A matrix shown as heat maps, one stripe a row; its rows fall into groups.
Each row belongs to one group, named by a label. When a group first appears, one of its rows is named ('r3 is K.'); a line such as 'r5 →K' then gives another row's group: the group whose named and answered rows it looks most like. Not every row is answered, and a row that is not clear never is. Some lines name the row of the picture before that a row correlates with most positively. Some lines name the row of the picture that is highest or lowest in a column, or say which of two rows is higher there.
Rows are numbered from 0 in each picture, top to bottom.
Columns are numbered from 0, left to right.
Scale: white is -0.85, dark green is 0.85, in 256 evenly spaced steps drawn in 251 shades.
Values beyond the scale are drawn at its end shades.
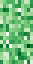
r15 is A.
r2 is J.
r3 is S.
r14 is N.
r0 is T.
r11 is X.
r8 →N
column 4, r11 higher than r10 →No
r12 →S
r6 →X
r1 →S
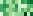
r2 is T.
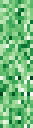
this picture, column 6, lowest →25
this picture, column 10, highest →19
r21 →J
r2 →N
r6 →A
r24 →A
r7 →A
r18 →S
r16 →J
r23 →A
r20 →A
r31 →A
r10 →X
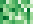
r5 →A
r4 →J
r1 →S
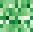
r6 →A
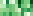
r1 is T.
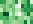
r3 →J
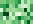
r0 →S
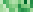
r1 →T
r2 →N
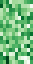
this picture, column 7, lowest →14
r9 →A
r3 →T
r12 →T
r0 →X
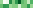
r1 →J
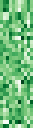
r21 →J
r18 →A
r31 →J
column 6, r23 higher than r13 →No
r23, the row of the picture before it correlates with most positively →1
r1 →J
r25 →T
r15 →S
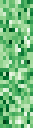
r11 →T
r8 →T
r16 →N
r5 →X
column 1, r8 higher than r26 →No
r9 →A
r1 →N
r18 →X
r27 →X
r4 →T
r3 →T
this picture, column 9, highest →15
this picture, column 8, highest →2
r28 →A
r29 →J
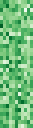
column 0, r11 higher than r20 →Yes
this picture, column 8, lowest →2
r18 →A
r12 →S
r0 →J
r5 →S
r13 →S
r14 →X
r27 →S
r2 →A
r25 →N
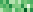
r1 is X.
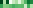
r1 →A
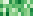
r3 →X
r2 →T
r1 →A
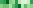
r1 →S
